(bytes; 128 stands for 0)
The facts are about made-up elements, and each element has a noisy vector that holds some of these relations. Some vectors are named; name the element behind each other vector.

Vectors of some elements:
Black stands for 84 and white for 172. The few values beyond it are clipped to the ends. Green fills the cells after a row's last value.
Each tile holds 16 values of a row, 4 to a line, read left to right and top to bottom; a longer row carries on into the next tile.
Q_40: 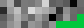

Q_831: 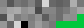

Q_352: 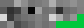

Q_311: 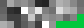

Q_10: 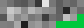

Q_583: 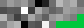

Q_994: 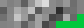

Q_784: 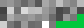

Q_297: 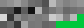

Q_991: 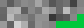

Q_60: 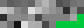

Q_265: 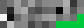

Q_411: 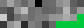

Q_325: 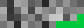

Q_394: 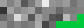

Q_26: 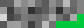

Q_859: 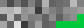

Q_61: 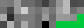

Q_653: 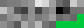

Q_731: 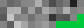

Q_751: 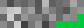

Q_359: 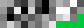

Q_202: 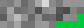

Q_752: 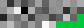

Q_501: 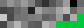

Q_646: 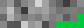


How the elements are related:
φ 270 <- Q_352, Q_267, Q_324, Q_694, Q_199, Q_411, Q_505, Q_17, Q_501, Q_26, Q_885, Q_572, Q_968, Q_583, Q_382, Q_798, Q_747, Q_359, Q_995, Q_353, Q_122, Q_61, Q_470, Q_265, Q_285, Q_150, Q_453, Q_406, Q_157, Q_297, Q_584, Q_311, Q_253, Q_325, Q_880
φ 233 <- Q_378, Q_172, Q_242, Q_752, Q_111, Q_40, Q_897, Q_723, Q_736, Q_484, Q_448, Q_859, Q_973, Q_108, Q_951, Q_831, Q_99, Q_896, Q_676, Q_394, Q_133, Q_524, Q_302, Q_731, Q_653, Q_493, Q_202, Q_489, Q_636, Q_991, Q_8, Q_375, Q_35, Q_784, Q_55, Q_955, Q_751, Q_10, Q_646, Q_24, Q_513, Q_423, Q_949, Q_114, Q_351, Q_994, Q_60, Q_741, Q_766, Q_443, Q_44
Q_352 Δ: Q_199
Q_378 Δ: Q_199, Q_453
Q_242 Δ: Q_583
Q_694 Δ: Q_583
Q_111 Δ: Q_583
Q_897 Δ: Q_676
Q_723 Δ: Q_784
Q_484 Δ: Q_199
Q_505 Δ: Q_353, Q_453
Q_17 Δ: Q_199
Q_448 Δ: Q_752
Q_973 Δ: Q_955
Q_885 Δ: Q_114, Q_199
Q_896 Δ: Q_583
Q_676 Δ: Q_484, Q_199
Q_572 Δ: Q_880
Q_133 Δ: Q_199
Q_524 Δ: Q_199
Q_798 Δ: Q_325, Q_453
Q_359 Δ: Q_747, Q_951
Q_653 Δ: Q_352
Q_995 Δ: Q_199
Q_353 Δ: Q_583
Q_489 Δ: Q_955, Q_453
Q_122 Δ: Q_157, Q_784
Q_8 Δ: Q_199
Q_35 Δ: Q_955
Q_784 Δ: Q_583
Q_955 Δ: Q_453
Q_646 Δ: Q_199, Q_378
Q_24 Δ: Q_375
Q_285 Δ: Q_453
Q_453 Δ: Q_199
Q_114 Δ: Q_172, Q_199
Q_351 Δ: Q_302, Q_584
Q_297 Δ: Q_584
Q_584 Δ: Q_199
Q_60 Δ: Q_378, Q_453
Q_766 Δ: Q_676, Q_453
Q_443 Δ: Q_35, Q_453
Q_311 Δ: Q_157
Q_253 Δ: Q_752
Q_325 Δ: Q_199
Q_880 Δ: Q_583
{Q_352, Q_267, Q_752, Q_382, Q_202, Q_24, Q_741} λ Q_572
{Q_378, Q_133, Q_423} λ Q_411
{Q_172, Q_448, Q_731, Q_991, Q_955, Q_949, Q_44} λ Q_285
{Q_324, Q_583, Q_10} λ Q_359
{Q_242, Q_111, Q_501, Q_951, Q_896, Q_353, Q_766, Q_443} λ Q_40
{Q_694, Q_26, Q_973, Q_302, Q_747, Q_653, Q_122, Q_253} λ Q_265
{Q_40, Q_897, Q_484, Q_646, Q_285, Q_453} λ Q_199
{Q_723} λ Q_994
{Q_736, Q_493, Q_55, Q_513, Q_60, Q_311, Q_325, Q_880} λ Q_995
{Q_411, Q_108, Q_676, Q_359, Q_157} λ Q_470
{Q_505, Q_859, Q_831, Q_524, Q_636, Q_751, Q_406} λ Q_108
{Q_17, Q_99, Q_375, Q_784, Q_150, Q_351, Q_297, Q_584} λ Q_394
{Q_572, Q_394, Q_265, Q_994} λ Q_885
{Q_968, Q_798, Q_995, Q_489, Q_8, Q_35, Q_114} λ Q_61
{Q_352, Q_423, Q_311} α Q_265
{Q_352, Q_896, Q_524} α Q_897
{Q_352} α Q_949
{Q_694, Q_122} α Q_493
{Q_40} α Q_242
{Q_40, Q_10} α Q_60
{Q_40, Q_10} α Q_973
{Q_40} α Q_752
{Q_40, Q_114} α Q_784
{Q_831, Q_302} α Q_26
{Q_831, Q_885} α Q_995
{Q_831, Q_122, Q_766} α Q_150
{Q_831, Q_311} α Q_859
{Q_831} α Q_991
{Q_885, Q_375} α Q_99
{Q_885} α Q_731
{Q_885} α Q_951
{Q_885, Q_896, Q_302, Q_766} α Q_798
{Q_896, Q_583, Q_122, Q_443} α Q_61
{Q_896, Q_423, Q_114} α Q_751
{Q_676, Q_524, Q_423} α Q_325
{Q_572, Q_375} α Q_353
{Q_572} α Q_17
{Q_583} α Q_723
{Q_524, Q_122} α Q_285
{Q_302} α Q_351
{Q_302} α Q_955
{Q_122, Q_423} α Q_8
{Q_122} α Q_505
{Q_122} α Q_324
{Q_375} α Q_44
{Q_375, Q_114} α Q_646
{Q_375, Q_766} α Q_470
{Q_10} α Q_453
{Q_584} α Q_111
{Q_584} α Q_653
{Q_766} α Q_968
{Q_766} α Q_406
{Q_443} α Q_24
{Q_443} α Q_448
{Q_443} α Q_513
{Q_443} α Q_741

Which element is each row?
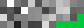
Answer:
Q_572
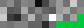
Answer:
Q_505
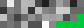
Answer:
Q_353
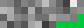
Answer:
Q_133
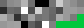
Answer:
Q_157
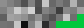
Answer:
Q_108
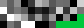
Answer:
Q_24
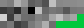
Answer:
Q_584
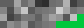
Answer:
Q_968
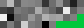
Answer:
Q_285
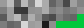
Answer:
Q_443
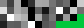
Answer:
Q_375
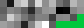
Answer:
Q_302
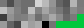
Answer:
Q_8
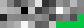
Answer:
Q_448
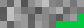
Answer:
Q_99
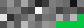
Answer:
Q_453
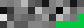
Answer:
Q_199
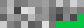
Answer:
Q_723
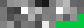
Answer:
Q_880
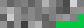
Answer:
Q_378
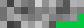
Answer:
Q_351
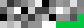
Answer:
Q_951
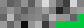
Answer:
Q_676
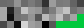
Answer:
Q_995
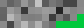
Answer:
Q_955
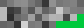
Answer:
Q_798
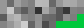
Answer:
Q_741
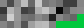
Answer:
Q_172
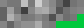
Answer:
Q_484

